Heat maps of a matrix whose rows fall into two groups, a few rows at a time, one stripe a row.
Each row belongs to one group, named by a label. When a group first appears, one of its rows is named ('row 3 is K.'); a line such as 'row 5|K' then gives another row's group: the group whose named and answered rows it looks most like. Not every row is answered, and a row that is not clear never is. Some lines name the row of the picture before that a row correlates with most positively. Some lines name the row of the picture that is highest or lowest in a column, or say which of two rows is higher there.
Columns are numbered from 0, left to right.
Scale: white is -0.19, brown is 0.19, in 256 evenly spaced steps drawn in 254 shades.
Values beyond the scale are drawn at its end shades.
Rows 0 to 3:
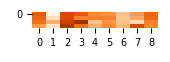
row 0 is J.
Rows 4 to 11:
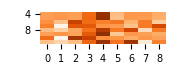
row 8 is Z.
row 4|Z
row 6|J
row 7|J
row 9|Z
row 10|J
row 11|Z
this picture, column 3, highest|10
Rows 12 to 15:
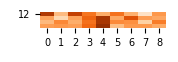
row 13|Z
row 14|Z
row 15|Z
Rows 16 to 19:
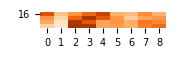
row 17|J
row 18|J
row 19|J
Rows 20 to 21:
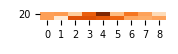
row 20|Z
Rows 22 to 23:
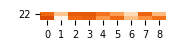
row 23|J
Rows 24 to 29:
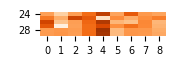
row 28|Z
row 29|Z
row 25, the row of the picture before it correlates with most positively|23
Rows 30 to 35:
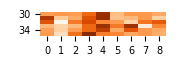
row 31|Z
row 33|Z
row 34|Z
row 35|J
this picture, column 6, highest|33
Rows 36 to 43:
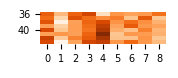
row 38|Z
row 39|Z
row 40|Z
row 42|Z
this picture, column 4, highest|41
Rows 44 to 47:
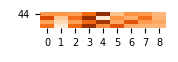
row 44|Z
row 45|J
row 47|J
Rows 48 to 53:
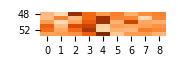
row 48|J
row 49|Z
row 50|Z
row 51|J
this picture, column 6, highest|50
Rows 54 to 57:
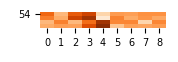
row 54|J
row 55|J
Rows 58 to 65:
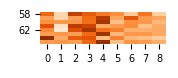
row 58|J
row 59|Z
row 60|Z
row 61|J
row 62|J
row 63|Z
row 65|Z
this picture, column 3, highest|62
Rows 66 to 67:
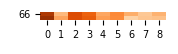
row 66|J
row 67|J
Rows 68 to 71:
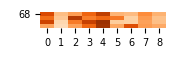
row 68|Z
